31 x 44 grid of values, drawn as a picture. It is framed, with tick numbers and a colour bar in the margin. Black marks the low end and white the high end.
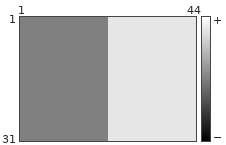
The table splits into one row of 2 panels. Panel 1,1: middling, flat. Panel 1,2: very high, flat.
